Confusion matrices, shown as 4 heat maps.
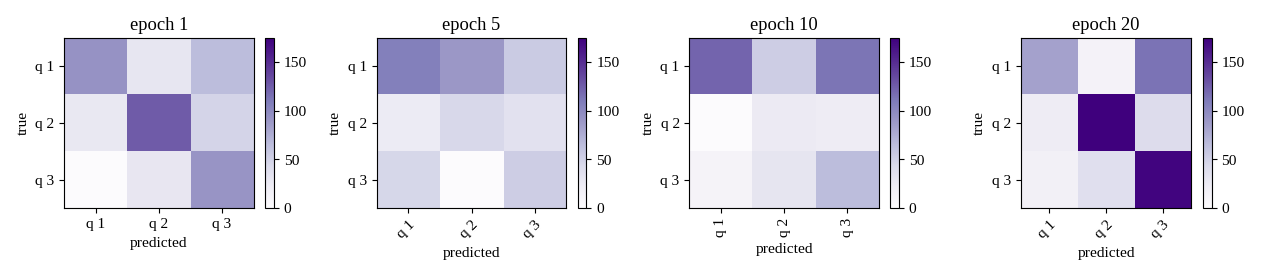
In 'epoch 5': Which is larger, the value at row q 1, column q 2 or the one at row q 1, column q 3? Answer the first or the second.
the first
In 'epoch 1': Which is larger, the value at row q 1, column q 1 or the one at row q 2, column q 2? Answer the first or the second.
the second
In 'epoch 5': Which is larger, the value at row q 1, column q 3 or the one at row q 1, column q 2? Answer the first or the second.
the second
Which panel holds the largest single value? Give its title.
epoch 20
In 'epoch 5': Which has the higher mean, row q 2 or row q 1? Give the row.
q 1
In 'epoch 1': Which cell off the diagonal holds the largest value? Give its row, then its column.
q 1, q 3
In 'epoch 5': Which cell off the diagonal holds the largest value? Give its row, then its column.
q 1, q 2
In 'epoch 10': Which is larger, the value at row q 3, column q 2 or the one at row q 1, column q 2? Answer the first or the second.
the second
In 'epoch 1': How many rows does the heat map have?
3
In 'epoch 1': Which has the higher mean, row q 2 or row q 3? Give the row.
q 2
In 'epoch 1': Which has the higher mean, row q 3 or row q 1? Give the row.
q 1
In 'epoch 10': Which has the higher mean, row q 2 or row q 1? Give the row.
q 1
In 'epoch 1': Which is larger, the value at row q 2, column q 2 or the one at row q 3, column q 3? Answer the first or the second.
the first
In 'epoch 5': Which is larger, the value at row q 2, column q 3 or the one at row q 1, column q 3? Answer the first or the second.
the second
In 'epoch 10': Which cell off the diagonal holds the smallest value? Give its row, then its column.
q 2, q 1
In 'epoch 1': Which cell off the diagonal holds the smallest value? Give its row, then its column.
q 3, q 1
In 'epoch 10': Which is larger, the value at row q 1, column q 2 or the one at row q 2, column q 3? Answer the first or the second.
the first
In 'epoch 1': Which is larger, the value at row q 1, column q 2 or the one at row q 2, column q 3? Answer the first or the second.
the second
